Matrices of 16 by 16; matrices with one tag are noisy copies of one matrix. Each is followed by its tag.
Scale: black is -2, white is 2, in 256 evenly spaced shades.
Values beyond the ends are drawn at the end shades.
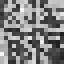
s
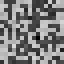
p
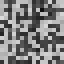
p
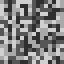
p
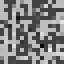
p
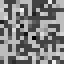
p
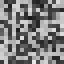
p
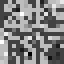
s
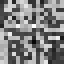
s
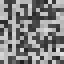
p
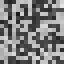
p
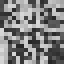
s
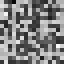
p
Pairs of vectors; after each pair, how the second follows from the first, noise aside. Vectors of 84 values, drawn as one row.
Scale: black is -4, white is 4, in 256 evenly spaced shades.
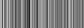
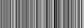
reversed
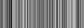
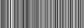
sign-scrambled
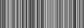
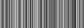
sign-scrambled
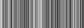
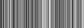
reversed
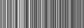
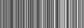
reversed
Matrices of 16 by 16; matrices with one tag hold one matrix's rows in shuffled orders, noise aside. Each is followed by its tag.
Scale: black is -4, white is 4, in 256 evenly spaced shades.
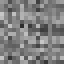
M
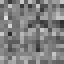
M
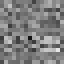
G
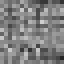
M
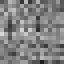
M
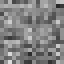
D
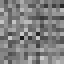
M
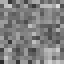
G
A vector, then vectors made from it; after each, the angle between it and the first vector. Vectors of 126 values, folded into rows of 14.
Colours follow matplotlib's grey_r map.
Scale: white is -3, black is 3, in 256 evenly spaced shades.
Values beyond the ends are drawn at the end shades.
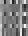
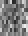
partly aligned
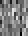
partly opposed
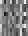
nearly parallel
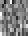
partly aligned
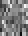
partly opposed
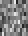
partly opposed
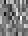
partly aligned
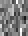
partly aligned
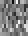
partly aligned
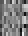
nearly opposite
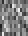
partly opposed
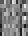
nearly opposite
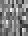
partly opposed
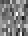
partly aligned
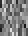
partly opposed
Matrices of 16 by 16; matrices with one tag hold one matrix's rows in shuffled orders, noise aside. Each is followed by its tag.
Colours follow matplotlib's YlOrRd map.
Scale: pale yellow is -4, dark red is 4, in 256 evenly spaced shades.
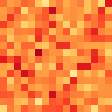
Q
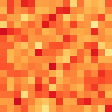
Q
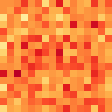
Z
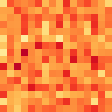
Z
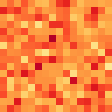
Q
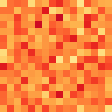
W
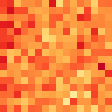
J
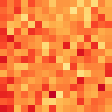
J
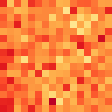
J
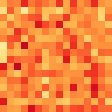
Z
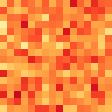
Z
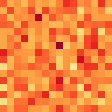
W
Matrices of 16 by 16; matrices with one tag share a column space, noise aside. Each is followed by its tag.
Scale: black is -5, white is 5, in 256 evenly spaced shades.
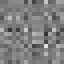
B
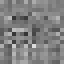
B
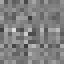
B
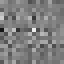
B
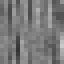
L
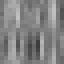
L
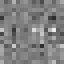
B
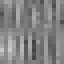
L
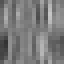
L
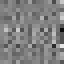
B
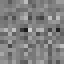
B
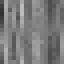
L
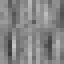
L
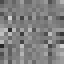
B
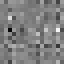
B
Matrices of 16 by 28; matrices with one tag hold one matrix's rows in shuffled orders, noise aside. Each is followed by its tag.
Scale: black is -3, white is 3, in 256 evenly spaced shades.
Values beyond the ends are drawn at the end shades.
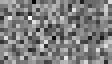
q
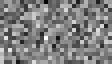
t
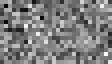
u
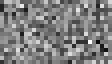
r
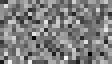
q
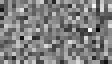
r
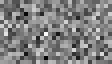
t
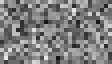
t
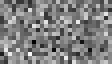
q
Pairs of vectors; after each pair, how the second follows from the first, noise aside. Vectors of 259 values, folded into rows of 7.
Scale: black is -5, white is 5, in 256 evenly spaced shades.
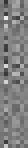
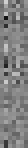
sign-scrambled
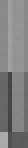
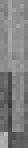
copied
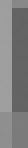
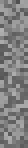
shuffled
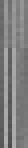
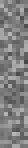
shuffled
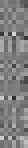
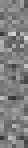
sign-scrambled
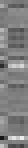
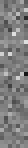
shuffled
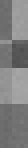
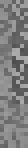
sign-scrambled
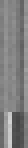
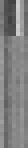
reversed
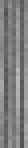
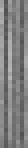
reversed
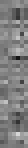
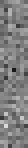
shuffled
